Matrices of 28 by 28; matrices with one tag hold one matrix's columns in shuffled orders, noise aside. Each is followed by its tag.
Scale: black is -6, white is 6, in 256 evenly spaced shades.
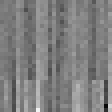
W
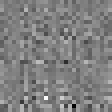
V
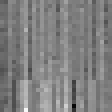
W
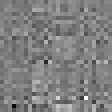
V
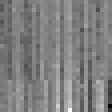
W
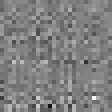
V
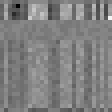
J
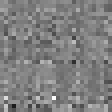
V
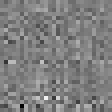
V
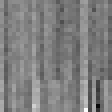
W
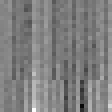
W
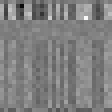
J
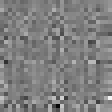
V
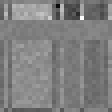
J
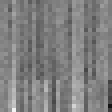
W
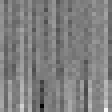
W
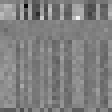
J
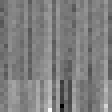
W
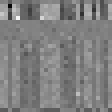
J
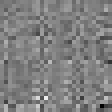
V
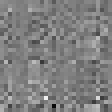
V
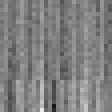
W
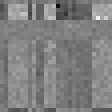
J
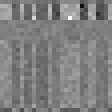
J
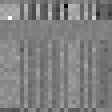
J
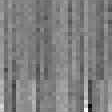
W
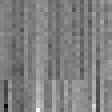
W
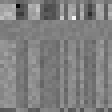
J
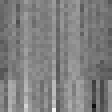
W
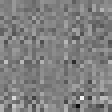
V
